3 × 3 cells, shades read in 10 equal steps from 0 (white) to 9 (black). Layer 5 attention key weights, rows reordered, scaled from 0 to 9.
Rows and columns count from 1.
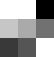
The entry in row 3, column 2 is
6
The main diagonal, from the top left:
0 3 0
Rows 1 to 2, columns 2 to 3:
0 9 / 3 5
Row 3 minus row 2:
5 3 -5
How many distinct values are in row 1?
2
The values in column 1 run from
0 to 7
